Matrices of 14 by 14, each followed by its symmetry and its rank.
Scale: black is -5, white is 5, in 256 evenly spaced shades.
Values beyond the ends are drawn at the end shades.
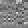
neither, rank three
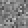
antisymmetric, full rank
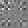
symmetric, rank two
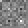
symmetric, rank three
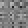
neither, rank two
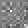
symmetric, rank three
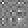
symmetric, rank two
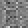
neither, rank three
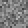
neither, full rank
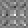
symmetric, rank two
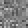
neither, rank three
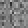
neither, rank three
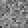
neither, full rank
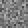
neither, full rank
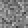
antisymmetric, full rank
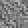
antisymmetric, full rank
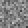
neither, full rank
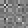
symmetric, rank three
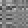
neither, rank two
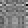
neither, rank two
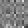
neither, rank two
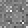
symmetric, rank three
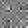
symmetric, rank three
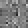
neither, rank three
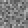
neither, full rank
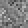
antisymmetric, full rank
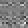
neither, rank two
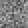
antisymmetric, full rank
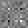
symmetric, rank two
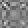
symmetric, rank two
